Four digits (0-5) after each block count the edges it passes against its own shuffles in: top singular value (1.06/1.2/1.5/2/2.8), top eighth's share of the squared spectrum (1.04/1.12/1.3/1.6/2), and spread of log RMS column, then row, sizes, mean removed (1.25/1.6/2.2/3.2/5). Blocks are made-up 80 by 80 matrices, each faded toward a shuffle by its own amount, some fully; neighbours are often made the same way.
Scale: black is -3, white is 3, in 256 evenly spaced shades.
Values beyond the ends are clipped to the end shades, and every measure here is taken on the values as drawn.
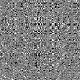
4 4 3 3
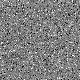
1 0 0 0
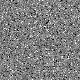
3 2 1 0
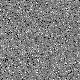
1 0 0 0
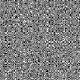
4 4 3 2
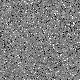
0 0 0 0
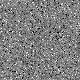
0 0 0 0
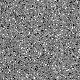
0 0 0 0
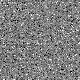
2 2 0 1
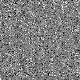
3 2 0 1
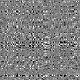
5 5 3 4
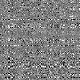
4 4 2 3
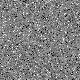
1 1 0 0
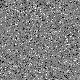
0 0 0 0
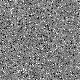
1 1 0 0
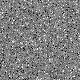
0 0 0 0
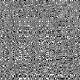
4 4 2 3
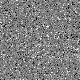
2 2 0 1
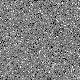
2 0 0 0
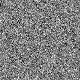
2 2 0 0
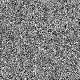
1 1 0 0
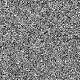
3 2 1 1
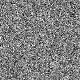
2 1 0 0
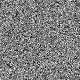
2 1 0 0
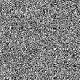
3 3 1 1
